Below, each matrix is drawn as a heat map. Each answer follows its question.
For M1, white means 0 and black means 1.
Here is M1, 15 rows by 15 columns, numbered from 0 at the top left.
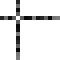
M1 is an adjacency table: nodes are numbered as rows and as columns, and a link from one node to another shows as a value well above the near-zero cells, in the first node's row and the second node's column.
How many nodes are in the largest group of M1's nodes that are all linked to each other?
2
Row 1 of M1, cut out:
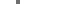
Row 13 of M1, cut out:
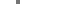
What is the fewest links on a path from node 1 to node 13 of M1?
2
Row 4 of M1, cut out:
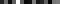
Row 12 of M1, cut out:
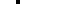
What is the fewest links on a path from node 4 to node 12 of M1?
1
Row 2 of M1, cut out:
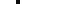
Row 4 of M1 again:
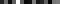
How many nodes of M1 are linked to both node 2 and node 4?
0
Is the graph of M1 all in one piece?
yes
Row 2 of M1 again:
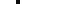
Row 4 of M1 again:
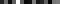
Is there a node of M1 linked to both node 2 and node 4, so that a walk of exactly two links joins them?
no
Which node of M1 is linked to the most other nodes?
node 4
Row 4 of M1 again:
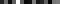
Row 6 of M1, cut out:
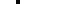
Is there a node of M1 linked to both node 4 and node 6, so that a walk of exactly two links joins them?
no
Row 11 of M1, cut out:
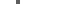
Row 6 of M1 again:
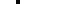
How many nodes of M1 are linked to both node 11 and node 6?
1
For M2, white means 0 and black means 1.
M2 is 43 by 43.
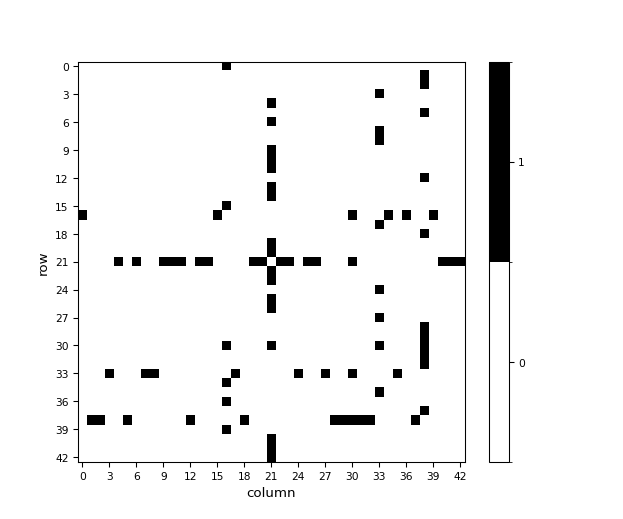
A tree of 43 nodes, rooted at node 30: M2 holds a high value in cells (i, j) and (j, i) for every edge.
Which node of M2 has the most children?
21
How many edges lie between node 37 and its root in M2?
2
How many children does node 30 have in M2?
4
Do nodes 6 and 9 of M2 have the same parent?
yes
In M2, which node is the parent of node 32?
38
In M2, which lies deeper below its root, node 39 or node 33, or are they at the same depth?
node 39
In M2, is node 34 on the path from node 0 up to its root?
no
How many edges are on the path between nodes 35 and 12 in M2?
4
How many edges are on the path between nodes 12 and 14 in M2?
4
